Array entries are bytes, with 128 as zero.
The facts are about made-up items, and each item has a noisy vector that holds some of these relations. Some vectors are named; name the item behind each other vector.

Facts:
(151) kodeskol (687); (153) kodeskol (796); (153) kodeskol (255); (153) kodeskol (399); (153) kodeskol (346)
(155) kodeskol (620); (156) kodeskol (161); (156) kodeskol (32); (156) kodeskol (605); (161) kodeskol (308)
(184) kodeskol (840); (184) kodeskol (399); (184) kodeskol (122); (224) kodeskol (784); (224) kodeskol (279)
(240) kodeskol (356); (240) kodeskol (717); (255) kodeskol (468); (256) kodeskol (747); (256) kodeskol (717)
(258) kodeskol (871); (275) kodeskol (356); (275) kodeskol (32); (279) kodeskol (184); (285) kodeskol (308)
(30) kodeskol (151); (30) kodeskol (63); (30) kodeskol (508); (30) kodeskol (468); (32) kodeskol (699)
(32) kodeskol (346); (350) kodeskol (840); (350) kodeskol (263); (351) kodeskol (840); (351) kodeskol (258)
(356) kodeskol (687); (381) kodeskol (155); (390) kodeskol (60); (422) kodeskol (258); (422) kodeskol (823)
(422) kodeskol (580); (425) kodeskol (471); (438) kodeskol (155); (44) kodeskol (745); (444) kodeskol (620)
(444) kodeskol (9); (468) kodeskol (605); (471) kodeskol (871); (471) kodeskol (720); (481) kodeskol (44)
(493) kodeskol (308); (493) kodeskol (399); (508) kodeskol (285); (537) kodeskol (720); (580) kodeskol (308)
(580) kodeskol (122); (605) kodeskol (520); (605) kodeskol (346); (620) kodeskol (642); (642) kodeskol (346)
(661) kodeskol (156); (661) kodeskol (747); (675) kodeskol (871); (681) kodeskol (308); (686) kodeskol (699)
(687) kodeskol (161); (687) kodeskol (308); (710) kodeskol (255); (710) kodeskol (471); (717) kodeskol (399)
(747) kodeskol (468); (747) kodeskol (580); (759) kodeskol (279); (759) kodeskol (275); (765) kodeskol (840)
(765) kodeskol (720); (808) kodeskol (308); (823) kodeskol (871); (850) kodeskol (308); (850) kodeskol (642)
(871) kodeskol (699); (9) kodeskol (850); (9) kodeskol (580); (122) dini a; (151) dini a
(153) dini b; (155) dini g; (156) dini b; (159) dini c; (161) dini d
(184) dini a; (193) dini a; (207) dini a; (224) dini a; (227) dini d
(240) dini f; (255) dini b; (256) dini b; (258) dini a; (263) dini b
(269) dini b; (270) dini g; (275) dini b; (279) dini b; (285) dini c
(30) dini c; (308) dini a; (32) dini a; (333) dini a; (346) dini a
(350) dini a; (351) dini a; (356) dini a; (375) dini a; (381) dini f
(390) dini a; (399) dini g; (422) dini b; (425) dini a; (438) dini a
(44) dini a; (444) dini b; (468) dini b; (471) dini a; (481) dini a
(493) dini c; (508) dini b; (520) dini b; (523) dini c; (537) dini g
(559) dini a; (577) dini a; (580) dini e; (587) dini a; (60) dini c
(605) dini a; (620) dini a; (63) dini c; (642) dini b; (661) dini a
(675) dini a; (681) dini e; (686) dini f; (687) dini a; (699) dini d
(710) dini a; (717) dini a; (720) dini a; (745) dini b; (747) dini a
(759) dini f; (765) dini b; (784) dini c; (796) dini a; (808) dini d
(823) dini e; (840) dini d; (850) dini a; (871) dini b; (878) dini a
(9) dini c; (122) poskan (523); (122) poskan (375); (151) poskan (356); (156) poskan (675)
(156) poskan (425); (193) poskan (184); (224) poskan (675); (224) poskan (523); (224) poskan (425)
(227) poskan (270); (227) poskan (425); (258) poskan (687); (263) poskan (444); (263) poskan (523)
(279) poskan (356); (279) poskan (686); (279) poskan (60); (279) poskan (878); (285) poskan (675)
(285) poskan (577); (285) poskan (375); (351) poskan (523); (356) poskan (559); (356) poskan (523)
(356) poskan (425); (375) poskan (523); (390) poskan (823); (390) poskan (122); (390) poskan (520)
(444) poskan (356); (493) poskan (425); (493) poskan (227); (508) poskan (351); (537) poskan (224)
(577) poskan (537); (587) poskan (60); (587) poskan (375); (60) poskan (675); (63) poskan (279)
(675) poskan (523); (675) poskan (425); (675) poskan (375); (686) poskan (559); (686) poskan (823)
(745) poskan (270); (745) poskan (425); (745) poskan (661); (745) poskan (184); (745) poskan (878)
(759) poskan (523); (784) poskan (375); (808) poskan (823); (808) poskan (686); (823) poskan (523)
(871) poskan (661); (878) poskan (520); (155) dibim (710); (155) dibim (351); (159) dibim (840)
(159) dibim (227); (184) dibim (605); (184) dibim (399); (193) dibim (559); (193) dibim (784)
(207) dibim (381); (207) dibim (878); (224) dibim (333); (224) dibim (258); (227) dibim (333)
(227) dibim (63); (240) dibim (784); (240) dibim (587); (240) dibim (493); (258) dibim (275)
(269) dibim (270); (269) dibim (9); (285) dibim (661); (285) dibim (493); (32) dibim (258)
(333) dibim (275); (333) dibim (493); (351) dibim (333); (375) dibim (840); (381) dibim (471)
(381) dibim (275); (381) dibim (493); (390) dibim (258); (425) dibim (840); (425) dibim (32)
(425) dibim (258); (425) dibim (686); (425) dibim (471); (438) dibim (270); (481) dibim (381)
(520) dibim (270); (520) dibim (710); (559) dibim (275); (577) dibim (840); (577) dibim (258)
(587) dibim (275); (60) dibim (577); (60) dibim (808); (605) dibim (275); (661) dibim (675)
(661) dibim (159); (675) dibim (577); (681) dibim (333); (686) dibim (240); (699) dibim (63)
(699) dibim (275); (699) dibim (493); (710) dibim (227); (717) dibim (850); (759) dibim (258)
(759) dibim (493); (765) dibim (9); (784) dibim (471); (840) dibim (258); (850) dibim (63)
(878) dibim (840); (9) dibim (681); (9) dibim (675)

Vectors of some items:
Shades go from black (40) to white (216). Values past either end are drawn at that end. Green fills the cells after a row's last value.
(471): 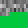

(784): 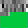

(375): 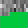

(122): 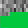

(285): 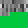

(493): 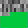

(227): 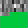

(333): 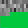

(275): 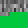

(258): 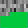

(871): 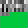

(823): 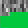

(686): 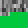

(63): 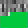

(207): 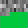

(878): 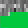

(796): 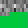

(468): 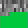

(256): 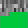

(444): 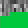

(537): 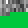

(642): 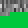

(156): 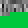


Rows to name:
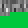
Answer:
(580)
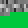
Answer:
(438)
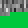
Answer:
(681)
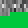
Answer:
(559)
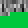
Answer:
(808)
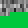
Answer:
(840)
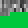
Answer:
(520)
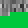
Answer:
(60)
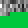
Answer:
(508)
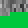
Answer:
(523)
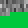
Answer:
(30)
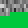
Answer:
(350)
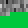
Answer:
(159)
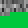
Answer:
(399)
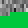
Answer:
(224)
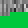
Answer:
(587)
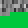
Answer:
(240)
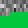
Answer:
(687)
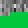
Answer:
(356)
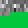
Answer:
(425)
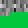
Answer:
(32)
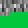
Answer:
(161)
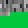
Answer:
(9)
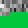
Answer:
(351)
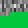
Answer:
(699)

